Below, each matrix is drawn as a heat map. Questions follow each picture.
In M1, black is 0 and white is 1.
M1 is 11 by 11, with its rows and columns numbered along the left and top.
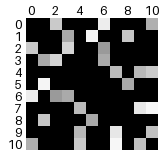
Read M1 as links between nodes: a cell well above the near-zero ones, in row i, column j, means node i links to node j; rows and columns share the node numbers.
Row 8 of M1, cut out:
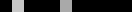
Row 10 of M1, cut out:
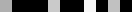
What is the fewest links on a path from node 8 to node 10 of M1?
5
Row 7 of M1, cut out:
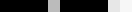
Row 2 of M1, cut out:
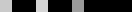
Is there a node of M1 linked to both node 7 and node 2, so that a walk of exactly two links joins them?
no
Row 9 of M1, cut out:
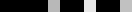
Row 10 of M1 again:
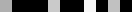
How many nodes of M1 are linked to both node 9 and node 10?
2
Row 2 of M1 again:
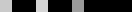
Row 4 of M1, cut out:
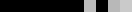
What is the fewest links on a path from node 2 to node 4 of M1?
3
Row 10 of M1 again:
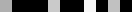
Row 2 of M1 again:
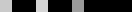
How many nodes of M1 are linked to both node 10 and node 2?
1
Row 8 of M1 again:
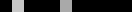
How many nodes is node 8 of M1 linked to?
2
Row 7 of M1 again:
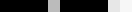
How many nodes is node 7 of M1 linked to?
3
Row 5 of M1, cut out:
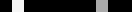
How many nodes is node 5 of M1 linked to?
2
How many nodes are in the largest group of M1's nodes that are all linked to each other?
4
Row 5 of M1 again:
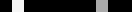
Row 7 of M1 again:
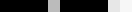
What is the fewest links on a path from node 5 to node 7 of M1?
6
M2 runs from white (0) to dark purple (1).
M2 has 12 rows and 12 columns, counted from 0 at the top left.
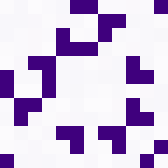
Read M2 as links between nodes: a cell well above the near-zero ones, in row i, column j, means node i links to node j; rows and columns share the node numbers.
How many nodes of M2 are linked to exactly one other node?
0
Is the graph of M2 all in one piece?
yes
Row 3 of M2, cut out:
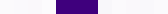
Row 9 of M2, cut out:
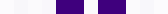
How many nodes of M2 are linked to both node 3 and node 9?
2
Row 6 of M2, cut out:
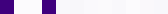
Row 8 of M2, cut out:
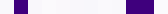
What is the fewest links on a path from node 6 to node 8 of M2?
4
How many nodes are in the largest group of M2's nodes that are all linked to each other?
2
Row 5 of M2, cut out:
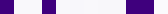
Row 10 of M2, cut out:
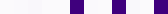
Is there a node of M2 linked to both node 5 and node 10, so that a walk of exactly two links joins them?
no
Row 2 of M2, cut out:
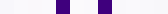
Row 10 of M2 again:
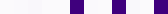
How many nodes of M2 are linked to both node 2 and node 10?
0
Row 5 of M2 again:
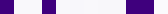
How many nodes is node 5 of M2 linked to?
4
